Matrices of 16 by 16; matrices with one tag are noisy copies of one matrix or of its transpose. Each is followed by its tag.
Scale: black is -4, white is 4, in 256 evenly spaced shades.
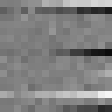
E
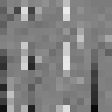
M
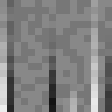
E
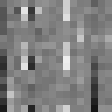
M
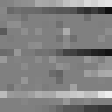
E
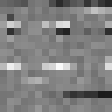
M
